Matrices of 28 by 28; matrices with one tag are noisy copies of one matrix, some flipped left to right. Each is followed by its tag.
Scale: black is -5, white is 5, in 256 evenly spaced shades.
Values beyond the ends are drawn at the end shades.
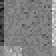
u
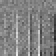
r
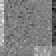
u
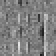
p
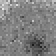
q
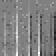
r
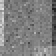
u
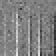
r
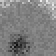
q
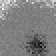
q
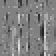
p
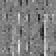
p
